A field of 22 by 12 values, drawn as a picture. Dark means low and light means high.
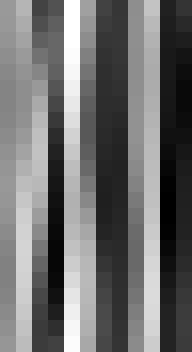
Streaks run downward. Upright stripes repeat 3 times across the table. The top left is the smoothest part.
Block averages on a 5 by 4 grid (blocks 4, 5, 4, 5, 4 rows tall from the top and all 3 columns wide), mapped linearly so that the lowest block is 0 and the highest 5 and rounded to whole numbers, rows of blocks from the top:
3511 | 4310 | 5200 | 4301 | 3412
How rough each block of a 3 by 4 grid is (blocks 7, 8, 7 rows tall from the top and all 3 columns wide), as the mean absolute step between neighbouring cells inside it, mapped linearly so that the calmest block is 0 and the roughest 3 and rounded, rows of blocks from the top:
0 3 0 1 / 0 2 0 2 / 2 3 0 2
